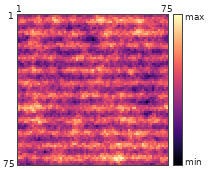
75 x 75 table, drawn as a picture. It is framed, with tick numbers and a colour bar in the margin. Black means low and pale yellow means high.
Stripes: horizontal, repeating 12 times. Histogram: bell-shaped. Grain: streaks across. Slope: none.
